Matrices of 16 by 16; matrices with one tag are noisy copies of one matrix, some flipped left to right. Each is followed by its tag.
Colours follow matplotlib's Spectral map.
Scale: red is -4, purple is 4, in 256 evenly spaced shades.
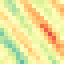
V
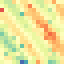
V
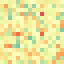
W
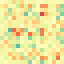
W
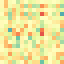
W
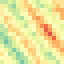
V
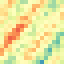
V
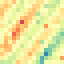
V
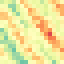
V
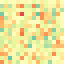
W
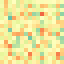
W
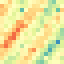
V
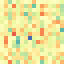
W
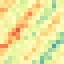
V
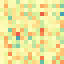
W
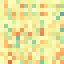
W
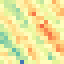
V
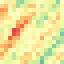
V
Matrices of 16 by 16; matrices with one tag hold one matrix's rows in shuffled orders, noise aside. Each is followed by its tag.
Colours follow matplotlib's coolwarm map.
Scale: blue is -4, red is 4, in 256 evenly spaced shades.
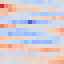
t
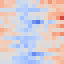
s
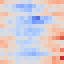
s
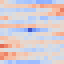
t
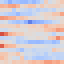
t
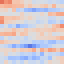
t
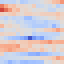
t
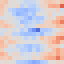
s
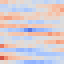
t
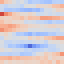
t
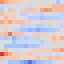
t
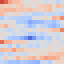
t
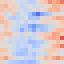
s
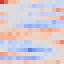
t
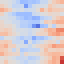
s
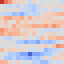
t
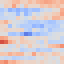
t
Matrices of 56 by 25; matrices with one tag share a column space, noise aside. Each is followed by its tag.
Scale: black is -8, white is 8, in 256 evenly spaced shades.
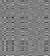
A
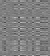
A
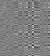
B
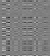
A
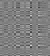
B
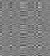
B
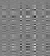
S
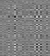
S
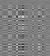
S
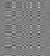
B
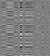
B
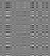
B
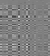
S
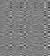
B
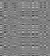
B
